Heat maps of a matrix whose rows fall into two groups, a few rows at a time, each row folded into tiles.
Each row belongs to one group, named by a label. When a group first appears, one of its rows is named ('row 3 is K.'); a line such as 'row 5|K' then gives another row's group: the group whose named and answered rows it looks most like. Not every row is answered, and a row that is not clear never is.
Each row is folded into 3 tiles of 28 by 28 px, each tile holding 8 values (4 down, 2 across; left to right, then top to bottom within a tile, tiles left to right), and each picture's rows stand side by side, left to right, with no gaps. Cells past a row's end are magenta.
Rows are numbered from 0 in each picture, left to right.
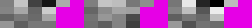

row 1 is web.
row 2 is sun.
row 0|sun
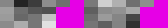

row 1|web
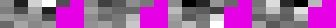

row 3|sun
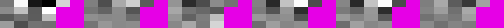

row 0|sun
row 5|sun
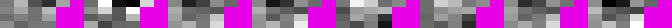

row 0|sun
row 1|sun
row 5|web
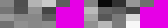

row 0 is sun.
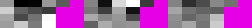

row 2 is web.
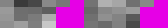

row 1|web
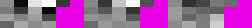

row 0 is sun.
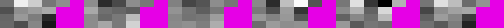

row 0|web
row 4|sun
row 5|web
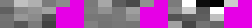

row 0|web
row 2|sun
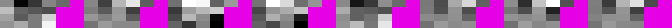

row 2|web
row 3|web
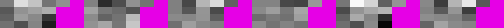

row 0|web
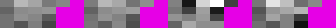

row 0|web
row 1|web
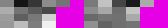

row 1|sun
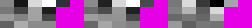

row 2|sun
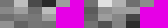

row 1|web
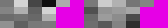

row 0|sun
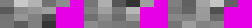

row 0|web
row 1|sun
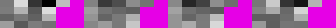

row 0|sun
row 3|sun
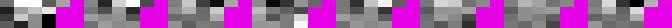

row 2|sun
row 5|web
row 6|web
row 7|sun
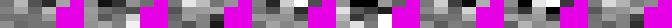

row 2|web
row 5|sun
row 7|web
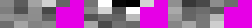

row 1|sun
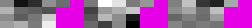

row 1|web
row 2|sun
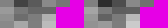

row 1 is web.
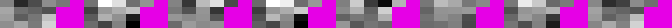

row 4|sun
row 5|web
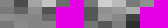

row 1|web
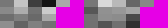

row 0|sun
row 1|web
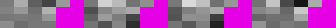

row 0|sun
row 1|web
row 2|web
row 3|sun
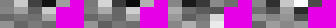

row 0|sun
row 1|sun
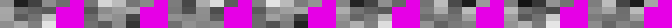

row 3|web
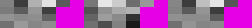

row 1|web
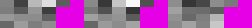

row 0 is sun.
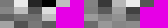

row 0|sun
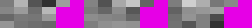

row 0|sun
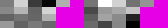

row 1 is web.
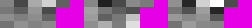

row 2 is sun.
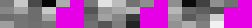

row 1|web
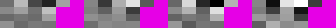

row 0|sun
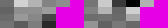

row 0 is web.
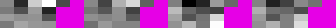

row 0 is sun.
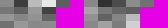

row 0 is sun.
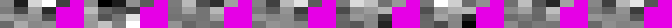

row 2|sun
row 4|web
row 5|web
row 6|sun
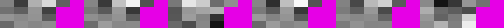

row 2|web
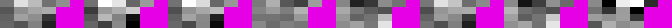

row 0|web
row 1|web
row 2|web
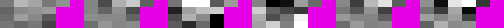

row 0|web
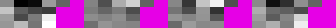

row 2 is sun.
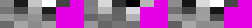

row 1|sun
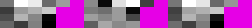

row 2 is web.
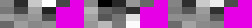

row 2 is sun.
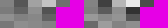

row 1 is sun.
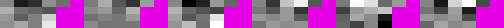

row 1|sun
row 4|web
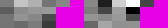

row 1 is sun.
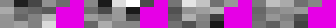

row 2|web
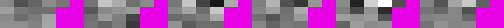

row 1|web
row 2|sun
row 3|sun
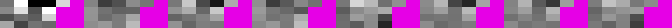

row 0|sun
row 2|sun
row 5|sun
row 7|web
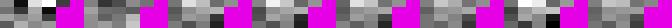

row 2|web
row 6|web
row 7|web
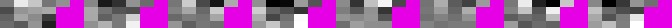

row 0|web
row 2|sun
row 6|sun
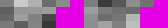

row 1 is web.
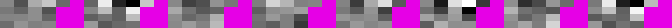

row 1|sun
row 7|sun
